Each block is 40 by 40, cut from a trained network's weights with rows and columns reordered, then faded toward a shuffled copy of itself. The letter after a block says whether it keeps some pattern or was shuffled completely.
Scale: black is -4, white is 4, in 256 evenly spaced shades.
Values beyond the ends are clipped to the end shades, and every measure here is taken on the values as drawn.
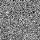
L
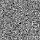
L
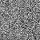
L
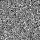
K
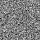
K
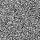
K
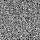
K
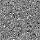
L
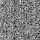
L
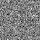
L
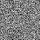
L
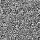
L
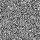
K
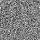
L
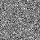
L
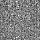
L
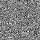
L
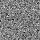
K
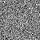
K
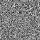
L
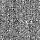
L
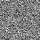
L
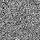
L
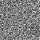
L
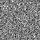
K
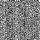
L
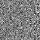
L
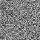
L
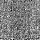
L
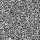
L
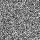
K
